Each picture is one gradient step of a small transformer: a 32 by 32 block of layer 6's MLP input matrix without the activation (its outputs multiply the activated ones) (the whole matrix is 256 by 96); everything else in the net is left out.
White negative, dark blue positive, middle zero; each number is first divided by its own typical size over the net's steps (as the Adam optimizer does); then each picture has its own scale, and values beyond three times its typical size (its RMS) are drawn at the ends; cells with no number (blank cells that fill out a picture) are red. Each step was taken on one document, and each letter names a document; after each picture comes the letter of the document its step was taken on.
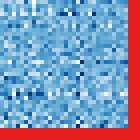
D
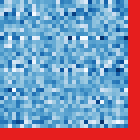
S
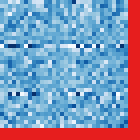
D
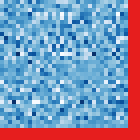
S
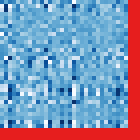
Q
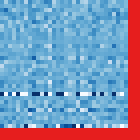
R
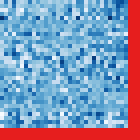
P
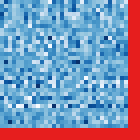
P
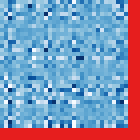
Q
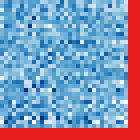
S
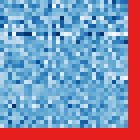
P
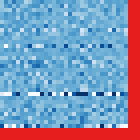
R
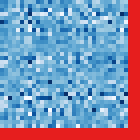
D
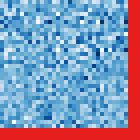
S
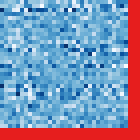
D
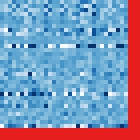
R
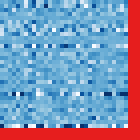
R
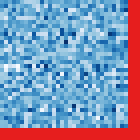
P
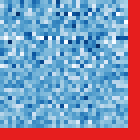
P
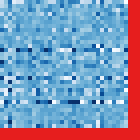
Q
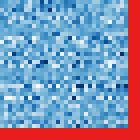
P
